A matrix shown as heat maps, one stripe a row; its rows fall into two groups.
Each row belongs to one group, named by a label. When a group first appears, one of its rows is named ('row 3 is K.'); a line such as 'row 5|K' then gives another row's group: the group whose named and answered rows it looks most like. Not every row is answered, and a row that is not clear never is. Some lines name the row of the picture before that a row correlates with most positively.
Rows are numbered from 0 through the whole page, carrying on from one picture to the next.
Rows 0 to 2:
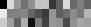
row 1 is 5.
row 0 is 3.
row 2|5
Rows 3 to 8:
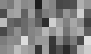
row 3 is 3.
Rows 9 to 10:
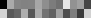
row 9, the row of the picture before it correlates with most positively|4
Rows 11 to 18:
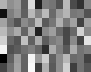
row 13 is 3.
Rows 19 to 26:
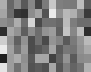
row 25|3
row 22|3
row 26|5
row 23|5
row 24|5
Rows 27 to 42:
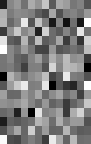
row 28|5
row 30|3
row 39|5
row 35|3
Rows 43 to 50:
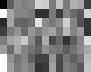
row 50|5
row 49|5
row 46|3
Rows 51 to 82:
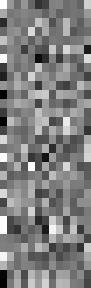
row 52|5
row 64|3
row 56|3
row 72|5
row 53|3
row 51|5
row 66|5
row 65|3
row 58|3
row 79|5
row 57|5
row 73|3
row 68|5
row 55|5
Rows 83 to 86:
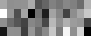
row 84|5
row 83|5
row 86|3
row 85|3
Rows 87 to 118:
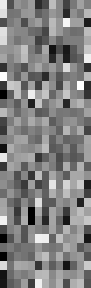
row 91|5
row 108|3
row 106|5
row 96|3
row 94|3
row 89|3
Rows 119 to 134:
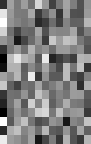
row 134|5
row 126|3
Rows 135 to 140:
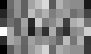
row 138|5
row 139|3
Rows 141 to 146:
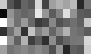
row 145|5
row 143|5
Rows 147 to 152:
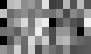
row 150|3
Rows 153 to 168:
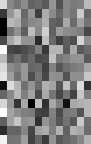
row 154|3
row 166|3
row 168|5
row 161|5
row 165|5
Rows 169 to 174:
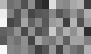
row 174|5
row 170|5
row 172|3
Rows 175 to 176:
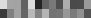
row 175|5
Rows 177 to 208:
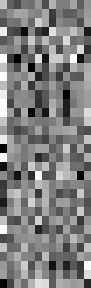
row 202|5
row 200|3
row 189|5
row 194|5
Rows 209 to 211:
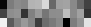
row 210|3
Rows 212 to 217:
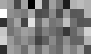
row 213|5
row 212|5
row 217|3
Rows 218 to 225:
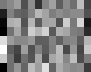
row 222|5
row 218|3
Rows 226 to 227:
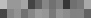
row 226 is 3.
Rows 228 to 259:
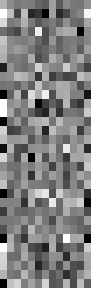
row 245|5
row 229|5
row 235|3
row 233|5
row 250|3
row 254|3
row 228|5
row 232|5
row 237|3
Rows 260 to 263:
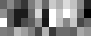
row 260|3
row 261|3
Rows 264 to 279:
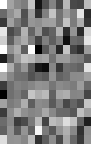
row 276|3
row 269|5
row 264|5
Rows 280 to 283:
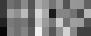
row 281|3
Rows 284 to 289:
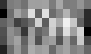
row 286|3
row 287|3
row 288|3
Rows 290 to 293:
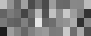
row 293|3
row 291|3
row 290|5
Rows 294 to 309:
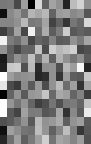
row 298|5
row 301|3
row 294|5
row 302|5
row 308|3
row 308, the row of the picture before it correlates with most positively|293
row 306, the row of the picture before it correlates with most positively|290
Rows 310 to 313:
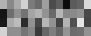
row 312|3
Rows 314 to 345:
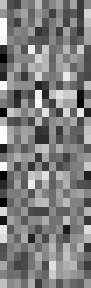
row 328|5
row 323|5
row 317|5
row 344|3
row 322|3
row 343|3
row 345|5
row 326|3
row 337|5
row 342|3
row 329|5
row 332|5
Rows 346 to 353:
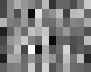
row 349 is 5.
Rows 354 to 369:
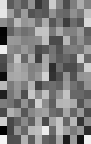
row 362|3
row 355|5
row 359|5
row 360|3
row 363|5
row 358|3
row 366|3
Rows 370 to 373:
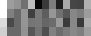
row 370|5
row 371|5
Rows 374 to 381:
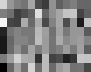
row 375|3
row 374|5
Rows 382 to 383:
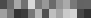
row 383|3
